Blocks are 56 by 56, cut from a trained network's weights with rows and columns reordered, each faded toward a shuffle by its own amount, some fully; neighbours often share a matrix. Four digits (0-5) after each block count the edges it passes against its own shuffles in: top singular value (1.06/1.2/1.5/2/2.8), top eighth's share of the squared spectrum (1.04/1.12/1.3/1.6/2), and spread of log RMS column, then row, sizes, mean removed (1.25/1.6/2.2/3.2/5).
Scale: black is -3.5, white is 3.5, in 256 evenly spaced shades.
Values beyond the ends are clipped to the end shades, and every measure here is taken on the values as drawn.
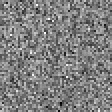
0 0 0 0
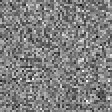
3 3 1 1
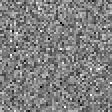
0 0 0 0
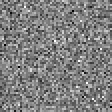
0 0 0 0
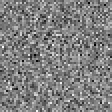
3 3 0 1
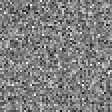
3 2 0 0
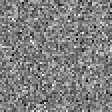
0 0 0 0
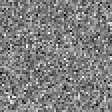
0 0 0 0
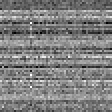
5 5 2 4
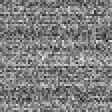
3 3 0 1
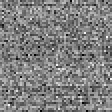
3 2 0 0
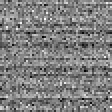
4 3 1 1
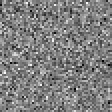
1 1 0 0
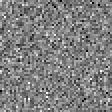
0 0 0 0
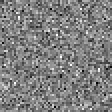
2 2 0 0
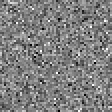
0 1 0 0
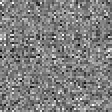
3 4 2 2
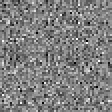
3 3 0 2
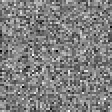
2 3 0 1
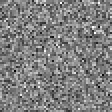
2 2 0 1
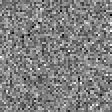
1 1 0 0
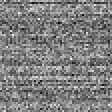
4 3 0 1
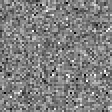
2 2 0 1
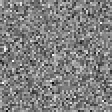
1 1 0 0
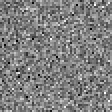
0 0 0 0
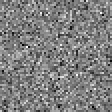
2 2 0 0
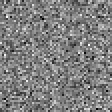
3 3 1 0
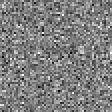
3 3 2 1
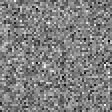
1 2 0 0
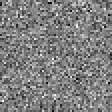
1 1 0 0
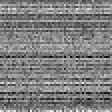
5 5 2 4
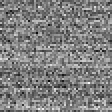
3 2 0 1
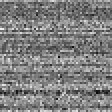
4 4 0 2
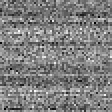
4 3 1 2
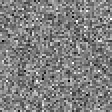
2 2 0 0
